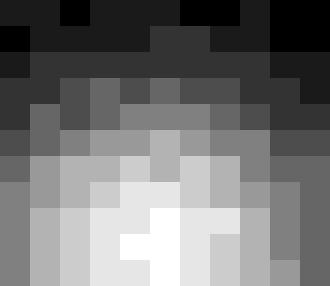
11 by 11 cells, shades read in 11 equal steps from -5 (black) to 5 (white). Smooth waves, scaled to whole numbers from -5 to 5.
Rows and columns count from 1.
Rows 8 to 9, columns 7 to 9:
3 2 1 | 4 4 2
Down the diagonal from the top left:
-4 -4 -3 -1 0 2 3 2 2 0 -1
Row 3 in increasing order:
-4 -4 -4 -3 -3 -3 -3 -3 -3 -3 -3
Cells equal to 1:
7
